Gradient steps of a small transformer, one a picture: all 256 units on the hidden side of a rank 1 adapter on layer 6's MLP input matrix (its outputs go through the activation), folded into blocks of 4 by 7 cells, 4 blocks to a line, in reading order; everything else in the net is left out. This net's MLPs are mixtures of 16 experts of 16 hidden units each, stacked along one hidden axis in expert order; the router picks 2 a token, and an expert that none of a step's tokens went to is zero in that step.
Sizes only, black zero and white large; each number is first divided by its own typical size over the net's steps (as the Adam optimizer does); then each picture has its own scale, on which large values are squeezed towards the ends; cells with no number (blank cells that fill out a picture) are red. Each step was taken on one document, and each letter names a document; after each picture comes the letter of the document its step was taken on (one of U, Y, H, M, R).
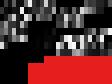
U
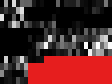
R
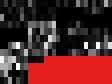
R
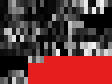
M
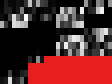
U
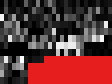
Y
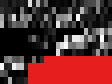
Y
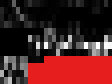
R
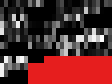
U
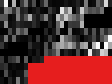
Y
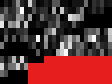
Y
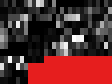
Y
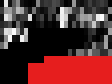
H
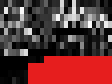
H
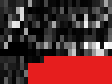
R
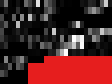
U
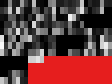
M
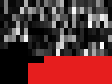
H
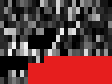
M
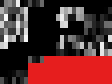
H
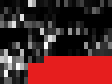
R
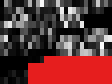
Y
